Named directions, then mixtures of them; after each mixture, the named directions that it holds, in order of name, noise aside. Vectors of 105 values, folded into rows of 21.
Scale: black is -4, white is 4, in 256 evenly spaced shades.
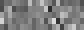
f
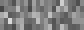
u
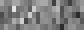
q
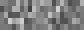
q, u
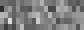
f, u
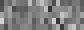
f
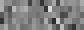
f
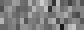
f, q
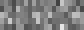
q, u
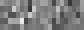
q, u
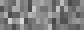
q, u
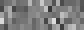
f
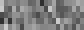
f, u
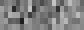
q, u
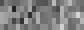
q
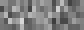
q, u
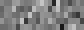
f, q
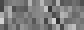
f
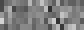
f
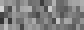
f, u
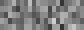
f, u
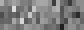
q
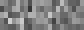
q, u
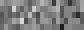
q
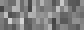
q, u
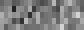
q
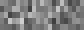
q, u
